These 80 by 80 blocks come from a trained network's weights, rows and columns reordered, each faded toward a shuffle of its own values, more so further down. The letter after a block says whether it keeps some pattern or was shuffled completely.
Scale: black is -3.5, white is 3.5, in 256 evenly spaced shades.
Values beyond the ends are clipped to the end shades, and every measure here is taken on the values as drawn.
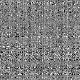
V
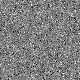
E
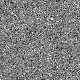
E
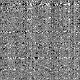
V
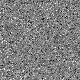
E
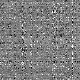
V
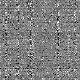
V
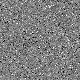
E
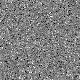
E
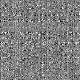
V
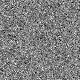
E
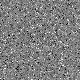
E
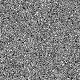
E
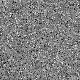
E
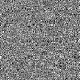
V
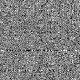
V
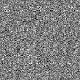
V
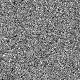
E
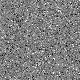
E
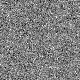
E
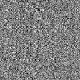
V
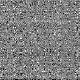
V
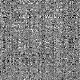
V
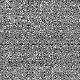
V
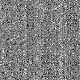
V
